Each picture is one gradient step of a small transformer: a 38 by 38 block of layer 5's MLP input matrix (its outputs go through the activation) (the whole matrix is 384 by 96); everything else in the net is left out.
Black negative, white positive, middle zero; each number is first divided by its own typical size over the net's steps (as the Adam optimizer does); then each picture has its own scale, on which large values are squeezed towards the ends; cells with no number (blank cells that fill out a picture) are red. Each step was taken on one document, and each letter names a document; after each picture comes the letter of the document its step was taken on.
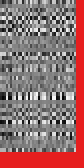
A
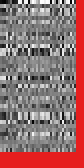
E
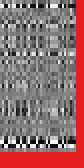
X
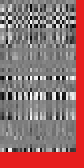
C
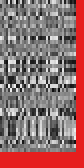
X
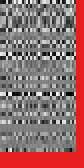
A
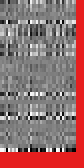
C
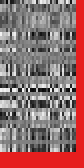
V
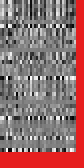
C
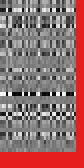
A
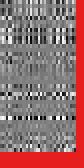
C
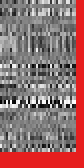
V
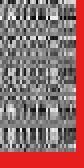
X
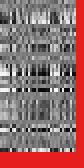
V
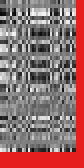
V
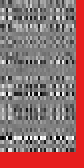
C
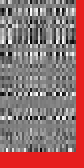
C
